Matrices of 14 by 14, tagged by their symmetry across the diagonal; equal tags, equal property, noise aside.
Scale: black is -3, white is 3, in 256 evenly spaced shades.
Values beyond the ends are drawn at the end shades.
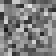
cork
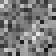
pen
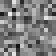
cork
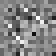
pen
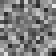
pen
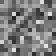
pen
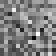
cork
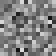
pen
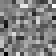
cork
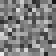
cork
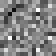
pen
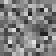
cork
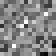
pen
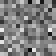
cork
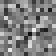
cork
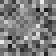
pen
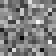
cork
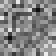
pen
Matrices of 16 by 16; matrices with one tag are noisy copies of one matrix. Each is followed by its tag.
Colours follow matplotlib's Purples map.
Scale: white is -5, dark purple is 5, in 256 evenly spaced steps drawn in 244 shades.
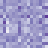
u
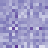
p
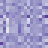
u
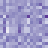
u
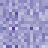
p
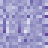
u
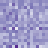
p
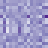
u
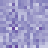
p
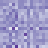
p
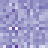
p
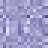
u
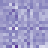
p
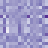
u
